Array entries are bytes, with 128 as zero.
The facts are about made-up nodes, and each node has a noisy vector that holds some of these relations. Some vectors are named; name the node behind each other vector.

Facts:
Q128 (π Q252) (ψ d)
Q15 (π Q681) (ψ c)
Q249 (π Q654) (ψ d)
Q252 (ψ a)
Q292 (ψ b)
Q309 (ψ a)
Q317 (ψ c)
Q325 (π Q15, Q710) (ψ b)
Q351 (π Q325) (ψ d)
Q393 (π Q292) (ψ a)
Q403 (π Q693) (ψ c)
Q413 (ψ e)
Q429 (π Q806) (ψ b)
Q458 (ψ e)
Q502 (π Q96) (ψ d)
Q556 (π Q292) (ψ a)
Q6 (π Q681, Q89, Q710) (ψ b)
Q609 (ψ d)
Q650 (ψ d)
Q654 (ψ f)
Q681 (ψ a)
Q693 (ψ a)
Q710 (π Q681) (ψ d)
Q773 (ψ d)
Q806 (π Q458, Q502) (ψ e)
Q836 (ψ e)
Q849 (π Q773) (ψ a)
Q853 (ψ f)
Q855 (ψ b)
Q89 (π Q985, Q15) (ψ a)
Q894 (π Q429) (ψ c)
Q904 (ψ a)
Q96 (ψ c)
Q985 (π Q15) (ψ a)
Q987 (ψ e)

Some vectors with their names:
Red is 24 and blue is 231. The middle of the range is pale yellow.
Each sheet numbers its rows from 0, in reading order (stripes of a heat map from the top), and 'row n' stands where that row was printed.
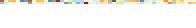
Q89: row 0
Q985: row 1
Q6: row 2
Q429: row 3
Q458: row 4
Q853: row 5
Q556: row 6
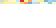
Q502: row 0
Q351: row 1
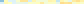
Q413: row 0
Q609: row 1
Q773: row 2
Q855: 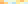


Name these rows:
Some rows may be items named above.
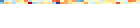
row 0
Q654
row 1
Q894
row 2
Q681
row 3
Q403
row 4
Q292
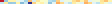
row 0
Q325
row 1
Q710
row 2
Q855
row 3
Q855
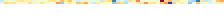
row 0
Q773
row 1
Q317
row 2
Q849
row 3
Q403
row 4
Q654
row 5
Q96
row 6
Q710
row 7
Q806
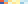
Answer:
Q15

